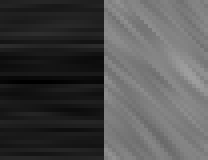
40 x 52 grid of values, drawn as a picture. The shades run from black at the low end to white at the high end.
It is made of 1 by 2 panels. Panel 1,1: very low, streaked across, faint in contrast. Panel 1,2: middling, slanting down to the right, faint in contrast.
